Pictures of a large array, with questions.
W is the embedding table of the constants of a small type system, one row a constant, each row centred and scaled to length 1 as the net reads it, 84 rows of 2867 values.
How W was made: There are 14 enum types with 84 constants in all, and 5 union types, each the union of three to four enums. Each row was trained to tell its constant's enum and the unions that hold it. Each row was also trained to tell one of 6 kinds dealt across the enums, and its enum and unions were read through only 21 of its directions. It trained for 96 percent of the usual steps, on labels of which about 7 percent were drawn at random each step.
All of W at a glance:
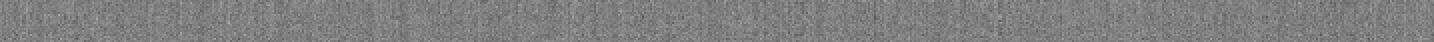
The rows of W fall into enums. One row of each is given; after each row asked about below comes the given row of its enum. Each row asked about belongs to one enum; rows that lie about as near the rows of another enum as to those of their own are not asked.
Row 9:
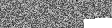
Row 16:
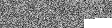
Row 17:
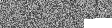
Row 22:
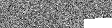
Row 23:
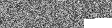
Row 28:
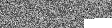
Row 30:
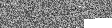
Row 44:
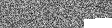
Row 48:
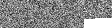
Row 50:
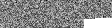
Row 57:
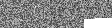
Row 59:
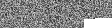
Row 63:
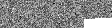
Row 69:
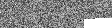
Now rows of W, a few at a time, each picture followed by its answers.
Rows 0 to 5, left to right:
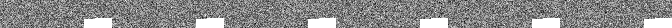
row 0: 48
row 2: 30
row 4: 23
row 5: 63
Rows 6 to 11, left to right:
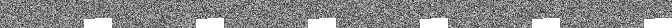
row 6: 59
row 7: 22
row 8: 69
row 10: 23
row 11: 17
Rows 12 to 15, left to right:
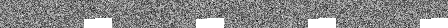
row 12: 48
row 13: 22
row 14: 59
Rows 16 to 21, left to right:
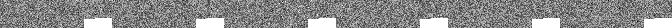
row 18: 59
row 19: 23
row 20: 17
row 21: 17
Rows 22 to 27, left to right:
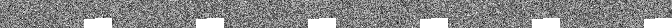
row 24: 28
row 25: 63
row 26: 9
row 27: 22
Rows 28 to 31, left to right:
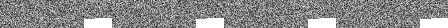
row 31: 44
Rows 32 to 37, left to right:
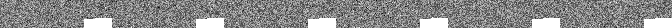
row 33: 16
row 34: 16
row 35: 59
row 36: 69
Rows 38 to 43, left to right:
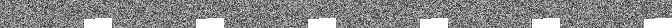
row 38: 16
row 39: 30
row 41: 69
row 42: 69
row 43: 63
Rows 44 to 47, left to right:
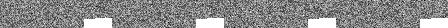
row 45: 44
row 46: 63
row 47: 57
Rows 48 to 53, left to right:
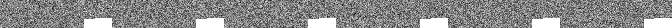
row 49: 9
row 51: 9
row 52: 57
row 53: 17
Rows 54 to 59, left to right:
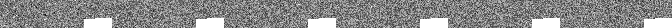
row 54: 50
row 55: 69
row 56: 59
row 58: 48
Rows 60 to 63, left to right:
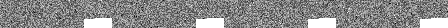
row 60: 17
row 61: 48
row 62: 69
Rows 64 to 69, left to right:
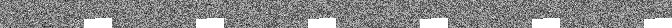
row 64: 48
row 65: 28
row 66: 16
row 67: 50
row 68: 23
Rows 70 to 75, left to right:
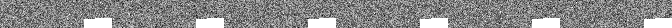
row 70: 59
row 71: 23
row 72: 44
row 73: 16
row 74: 22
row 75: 57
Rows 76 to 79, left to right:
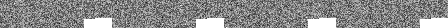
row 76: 28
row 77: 9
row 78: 30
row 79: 16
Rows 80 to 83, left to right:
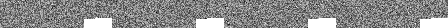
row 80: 57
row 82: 48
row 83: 28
